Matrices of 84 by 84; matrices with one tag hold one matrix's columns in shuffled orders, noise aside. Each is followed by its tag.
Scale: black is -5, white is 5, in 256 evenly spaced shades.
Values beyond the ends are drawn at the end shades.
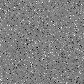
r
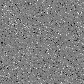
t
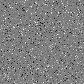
t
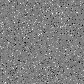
t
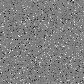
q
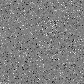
r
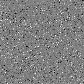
q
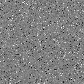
r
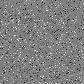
q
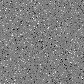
r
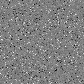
q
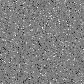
r
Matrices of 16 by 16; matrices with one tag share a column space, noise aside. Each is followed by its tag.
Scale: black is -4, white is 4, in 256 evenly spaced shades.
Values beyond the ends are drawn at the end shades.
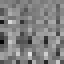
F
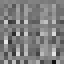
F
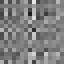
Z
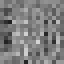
F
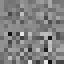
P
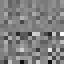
P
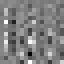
F
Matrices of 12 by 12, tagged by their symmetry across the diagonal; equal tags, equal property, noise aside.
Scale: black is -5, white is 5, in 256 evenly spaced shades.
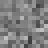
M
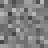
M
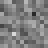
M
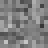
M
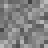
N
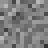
N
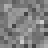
N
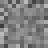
M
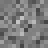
N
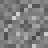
N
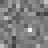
N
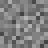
N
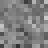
M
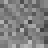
M
